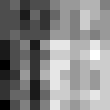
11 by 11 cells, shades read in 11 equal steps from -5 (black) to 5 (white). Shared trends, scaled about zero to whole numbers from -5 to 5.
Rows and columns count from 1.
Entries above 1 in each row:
2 2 1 0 6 6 5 5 4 6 5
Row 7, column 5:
1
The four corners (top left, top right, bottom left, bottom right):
-2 0 -5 3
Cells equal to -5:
2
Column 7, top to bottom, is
1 1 1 1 4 3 4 2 3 3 2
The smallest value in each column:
-5 -3 -4 -4 -3 -1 1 0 1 0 0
